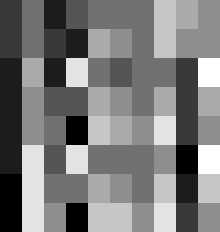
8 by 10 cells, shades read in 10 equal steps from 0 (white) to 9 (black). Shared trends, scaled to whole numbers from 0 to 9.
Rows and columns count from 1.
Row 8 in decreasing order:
9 9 7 4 4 4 2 2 1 1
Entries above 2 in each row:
9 9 8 10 8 7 7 6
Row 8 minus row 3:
1 -2 -4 8 -3 -4 -1 -4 0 4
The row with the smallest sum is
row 8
